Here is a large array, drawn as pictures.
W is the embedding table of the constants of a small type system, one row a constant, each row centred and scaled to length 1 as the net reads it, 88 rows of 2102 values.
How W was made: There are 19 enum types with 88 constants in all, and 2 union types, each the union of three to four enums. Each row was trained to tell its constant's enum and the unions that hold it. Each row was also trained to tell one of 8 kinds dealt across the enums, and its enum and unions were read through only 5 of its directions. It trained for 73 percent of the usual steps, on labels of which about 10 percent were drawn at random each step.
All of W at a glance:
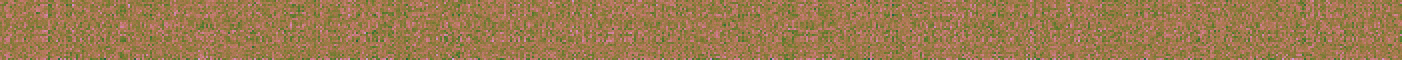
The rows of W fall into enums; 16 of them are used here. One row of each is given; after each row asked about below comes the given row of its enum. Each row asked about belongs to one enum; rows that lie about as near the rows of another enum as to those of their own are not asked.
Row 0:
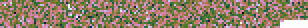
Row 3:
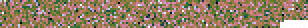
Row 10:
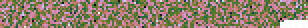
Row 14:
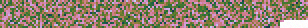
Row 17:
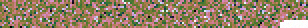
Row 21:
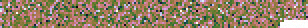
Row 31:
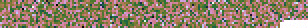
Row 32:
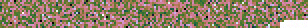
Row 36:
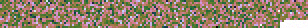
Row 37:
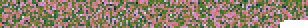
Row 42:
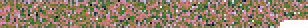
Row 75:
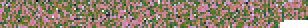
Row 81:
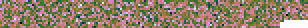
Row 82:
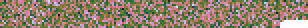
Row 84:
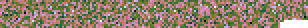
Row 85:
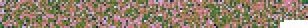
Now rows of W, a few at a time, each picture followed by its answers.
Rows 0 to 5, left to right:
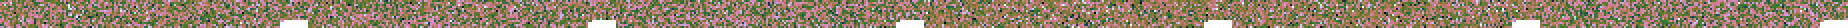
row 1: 81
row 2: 32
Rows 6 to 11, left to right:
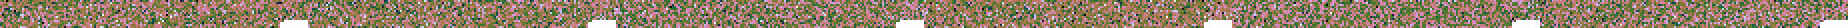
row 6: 75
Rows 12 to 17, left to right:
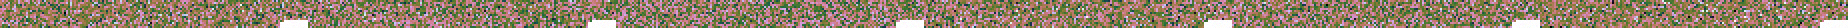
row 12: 81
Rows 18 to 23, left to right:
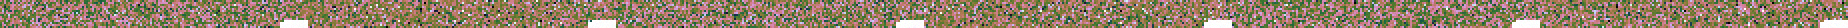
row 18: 32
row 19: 36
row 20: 36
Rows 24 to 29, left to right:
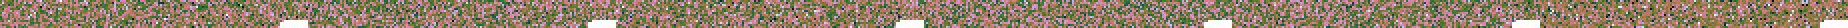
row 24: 42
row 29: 75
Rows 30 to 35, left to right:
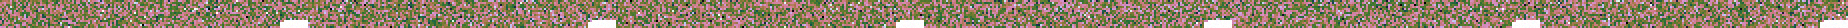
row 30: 0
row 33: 36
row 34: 21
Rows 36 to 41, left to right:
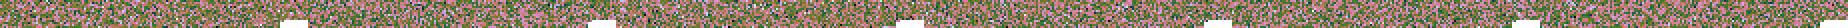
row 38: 0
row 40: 36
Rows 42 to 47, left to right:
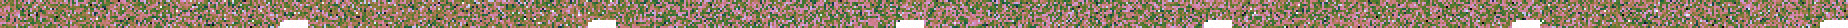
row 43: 42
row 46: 84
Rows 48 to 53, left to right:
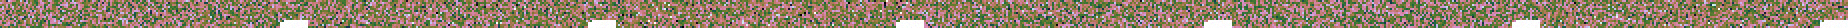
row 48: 10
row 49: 10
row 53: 0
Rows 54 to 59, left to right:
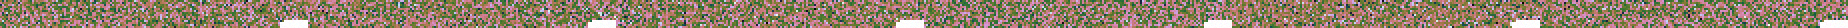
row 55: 84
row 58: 81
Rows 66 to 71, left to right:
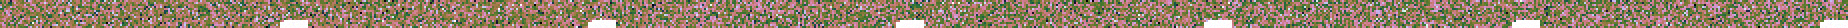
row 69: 21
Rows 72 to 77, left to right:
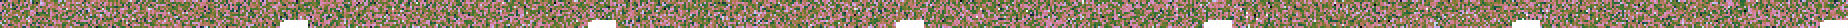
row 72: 0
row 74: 81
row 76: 21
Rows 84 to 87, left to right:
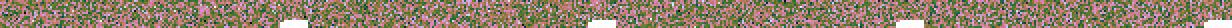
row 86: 21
